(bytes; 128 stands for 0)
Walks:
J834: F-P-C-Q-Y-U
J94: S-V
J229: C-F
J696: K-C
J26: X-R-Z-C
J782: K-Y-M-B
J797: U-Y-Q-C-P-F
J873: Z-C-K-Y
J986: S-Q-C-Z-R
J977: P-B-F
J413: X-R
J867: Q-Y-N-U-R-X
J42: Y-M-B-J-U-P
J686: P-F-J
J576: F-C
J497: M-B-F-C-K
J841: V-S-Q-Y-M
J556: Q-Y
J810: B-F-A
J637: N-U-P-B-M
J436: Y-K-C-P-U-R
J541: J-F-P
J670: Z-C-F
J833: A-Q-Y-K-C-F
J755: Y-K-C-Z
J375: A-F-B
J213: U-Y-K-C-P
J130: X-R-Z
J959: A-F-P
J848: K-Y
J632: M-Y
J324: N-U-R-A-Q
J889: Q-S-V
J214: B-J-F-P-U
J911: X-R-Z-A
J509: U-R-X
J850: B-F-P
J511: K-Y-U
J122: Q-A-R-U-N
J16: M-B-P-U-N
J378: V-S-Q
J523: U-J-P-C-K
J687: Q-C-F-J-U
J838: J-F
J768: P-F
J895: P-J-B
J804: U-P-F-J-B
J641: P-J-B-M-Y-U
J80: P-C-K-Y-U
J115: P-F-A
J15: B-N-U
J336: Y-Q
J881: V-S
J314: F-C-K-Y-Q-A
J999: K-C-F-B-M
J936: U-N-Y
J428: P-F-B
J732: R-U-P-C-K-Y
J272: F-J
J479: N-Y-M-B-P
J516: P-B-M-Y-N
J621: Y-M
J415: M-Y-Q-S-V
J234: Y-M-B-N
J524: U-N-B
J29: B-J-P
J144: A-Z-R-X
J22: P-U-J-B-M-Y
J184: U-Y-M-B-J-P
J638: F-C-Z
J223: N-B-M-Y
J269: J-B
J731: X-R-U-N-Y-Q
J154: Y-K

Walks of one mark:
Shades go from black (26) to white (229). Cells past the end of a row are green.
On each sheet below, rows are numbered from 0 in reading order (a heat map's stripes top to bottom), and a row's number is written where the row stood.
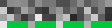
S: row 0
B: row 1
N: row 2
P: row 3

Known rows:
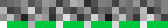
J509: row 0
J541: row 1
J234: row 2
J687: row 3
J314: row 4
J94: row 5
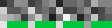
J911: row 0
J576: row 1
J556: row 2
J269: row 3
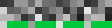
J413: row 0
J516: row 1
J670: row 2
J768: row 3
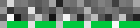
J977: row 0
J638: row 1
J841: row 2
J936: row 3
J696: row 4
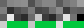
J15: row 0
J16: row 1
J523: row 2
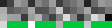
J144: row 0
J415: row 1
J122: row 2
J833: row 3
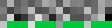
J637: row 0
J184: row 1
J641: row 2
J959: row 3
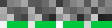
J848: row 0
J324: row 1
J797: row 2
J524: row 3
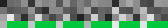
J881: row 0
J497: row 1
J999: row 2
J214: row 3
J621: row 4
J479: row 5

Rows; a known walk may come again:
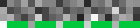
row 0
J415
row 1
J269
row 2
J804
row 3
J841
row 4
J541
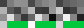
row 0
J42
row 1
J755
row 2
J867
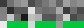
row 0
J873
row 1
J731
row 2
J895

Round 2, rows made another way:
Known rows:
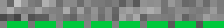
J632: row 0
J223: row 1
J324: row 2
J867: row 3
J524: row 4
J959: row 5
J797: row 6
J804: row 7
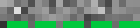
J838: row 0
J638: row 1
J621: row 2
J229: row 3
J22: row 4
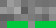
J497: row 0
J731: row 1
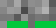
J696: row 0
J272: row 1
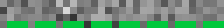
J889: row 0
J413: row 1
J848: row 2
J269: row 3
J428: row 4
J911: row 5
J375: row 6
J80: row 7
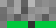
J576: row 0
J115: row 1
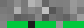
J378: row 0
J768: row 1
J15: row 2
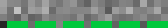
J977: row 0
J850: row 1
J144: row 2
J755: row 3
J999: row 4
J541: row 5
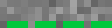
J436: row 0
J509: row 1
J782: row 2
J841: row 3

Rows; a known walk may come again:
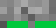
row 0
J29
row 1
J959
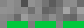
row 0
J26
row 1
J413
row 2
J324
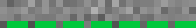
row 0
J637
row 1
J686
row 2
J834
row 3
J873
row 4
J541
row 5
J184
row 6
J214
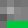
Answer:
J213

